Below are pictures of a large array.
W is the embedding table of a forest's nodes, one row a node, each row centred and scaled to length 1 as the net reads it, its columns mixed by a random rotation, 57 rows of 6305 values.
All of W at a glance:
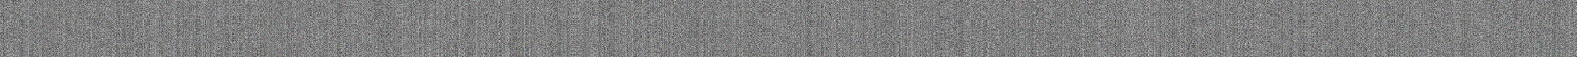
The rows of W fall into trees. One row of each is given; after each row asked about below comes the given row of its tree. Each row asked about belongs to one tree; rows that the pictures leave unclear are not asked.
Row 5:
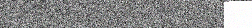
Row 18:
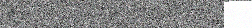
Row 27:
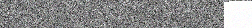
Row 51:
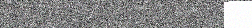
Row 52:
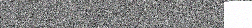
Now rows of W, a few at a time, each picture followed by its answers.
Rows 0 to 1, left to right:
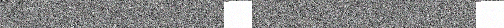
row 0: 18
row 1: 5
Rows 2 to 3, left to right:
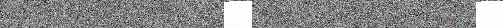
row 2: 5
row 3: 18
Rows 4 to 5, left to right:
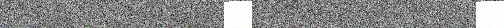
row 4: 27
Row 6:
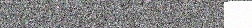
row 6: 51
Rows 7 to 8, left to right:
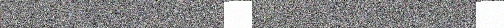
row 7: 52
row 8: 27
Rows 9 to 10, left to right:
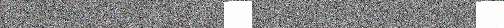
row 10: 27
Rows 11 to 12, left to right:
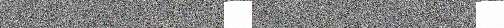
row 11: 52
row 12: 18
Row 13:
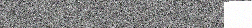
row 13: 18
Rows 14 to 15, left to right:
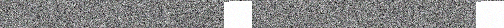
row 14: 27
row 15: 27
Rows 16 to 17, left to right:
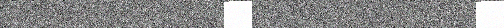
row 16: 5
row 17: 5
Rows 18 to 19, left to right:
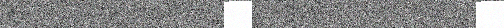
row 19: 5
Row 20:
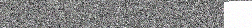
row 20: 51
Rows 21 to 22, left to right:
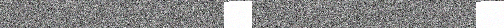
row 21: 51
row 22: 51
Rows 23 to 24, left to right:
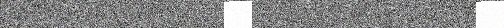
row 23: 5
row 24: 51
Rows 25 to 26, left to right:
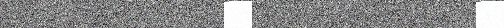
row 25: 52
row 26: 51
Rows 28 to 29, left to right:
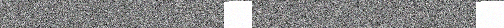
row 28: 52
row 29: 5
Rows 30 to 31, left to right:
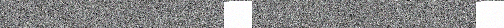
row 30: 5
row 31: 52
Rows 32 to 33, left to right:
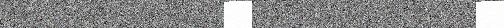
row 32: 18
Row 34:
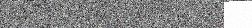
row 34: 5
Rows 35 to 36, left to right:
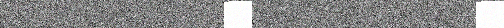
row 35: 52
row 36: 18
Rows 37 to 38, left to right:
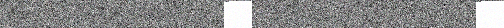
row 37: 18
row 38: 5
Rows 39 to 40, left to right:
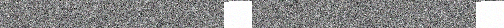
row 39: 51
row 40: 5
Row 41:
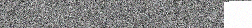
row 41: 18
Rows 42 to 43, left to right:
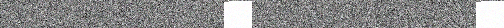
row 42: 52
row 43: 51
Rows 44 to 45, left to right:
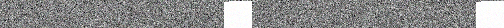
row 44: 27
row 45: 51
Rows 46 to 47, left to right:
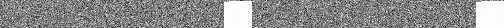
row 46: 27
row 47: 51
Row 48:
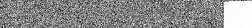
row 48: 5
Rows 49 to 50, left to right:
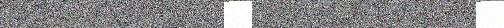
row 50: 51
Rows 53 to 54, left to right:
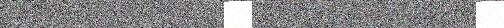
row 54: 51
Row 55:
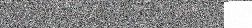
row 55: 51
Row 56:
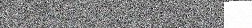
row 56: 5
